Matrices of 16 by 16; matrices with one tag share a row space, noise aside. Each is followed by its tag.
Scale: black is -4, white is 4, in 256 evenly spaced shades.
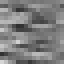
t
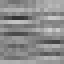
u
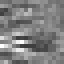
t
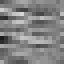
t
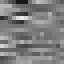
t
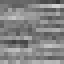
u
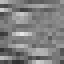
t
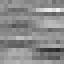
u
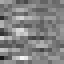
t
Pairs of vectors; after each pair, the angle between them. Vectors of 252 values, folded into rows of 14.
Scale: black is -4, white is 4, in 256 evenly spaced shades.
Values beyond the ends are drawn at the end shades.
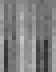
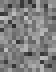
orthogonal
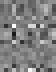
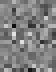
nearly opposite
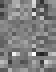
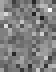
partly opposed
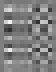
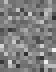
orthogonal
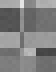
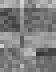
nearly parallel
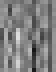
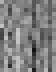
nearly parallel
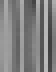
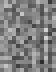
partly aligned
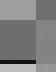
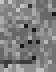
partly aligned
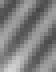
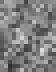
partly opposed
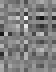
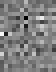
nearly opposite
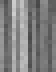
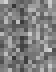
partly opposed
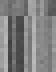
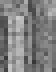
nearly opposite
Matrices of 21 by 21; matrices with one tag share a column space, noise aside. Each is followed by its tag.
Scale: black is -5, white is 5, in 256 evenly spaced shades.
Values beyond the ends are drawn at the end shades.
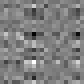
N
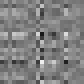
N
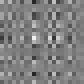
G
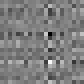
N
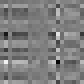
N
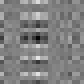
G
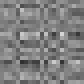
N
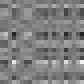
N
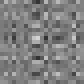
G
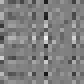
G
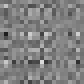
N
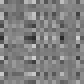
G
